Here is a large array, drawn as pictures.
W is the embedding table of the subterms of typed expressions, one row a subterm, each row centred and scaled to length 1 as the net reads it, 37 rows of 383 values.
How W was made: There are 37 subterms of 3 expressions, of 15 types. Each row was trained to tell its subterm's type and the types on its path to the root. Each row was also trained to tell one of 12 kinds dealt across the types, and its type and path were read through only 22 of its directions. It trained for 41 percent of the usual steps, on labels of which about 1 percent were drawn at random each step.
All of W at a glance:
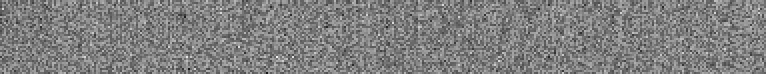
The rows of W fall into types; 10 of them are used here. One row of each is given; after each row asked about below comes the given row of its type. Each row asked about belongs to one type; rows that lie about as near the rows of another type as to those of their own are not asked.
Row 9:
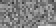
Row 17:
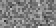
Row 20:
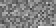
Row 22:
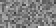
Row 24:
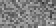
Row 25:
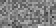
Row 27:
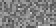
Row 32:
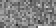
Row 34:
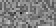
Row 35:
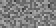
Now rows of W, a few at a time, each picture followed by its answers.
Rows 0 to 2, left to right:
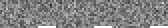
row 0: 24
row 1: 25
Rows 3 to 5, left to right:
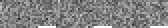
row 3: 22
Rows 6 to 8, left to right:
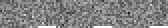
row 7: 27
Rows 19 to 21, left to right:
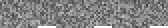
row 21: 24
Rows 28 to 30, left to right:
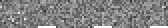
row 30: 34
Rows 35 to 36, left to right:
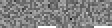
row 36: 27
